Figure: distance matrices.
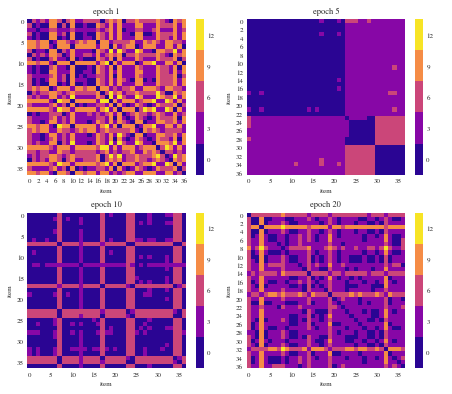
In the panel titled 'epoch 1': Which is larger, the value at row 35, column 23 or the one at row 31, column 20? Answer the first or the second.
the second
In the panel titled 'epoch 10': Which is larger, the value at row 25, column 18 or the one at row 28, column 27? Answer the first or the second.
the second
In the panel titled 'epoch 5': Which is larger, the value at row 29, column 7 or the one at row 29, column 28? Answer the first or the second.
the first
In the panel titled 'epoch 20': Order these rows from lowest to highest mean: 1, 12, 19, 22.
1, 22, 12, 19
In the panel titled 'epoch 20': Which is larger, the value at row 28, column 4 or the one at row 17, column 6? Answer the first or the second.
the second
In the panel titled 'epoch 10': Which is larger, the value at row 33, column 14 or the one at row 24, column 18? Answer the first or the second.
the second
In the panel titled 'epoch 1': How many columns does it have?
37
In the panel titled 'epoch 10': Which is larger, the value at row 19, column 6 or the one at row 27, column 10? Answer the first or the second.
the first
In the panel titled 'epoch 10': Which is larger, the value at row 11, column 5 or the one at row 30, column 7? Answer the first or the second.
the second
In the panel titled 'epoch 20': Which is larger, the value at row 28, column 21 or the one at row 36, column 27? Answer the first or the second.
the second
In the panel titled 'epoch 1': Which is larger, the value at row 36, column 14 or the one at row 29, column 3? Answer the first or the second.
the first
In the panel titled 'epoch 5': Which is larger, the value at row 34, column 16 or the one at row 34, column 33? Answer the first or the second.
the first
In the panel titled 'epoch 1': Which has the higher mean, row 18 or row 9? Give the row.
18
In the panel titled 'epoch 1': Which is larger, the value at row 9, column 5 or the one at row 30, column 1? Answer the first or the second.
the second
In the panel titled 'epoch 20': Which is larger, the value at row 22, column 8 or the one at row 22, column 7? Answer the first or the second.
the first
